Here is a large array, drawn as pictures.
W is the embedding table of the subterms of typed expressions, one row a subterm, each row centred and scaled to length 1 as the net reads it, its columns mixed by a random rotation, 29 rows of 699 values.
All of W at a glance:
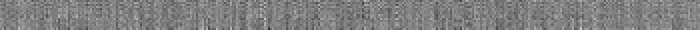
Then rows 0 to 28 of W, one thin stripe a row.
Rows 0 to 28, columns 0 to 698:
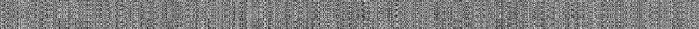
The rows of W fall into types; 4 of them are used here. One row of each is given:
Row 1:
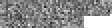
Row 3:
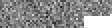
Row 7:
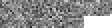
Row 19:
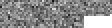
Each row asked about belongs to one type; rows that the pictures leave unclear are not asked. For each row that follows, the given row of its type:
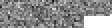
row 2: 19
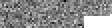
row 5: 3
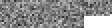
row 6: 19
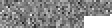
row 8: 1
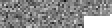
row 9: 3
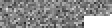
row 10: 3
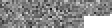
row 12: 7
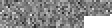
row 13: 1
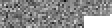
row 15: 3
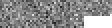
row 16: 3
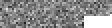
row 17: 3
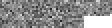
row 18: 7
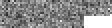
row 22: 19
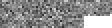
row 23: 7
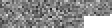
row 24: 7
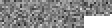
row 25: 19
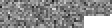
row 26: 19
